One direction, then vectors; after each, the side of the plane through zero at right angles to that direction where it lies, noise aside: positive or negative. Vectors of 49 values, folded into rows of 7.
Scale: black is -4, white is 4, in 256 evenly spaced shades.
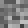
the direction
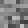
negative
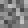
positive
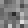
positive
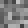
positive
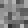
negative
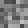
positive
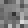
positive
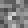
positive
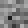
negative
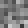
positive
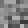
negative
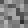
negative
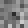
positive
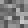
positive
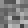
positive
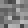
positive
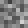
positive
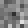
positive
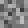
positive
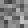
positive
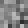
negative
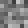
positive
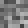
positive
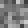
positive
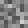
positive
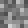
positive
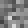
positive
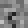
negative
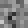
negative
